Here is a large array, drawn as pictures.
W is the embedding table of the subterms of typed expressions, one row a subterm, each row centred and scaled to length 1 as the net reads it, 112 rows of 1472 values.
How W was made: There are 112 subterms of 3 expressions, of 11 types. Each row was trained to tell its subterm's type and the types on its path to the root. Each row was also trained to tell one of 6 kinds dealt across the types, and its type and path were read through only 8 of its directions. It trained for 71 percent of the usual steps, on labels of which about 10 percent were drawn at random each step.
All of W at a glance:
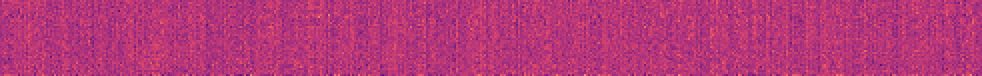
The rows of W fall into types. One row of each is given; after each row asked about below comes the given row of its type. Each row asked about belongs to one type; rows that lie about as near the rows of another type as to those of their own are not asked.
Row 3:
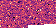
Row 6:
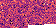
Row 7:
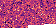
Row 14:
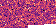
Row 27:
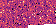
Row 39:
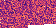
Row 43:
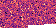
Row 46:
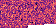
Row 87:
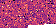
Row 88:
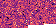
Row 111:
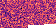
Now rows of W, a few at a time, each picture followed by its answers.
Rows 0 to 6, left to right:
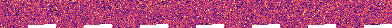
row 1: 7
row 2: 3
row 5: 39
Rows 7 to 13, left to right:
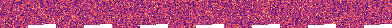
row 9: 39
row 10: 7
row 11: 7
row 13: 39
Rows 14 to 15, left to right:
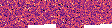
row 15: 111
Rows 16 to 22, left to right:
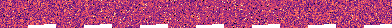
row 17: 6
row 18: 3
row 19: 39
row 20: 111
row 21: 6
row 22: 14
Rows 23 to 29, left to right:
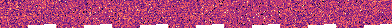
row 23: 14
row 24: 39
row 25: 46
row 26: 39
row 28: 88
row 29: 3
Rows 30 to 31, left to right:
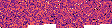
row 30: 88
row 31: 88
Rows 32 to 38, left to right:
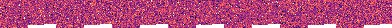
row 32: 7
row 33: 7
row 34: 46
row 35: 46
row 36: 88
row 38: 7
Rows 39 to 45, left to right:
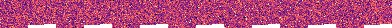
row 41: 46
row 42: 6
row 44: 3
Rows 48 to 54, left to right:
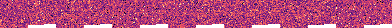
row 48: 7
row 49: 46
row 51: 6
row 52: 27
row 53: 3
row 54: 111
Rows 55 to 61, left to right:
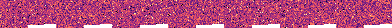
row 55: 27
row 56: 6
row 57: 27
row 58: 39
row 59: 39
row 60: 88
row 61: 6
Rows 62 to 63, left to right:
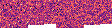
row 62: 3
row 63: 14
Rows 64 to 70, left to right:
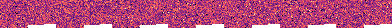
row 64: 7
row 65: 88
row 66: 14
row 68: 6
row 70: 88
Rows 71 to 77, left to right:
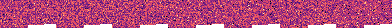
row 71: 46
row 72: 46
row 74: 87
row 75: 14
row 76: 88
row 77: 3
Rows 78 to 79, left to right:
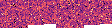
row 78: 88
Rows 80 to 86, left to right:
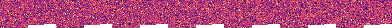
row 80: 87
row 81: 3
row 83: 111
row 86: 88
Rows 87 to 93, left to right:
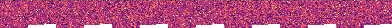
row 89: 14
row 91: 14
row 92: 14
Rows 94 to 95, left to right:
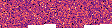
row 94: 27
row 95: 87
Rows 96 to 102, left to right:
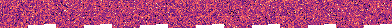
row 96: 43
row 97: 111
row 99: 14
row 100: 3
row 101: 3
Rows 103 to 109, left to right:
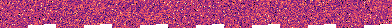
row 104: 111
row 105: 6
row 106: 27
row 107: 7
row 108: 6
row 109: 39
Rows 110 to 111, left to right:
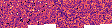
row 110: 43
